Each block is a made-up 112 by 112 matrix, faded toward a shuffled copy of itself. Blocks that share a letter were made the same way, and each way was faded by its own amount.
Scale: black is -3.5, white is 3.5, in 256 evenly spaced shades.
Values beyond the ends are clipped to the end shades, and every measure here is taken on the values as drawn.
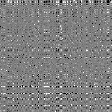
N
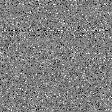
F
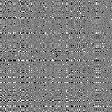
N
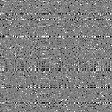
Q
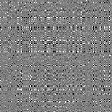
N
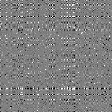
N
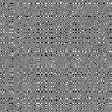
N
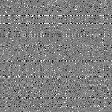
Q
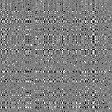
N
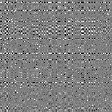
N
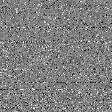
F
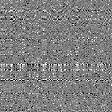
Q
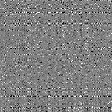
Q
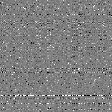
Q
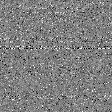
F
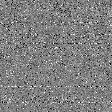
F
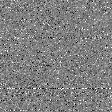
F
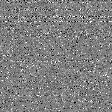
F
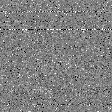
F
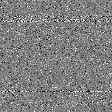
F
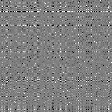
N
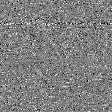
F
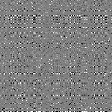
N
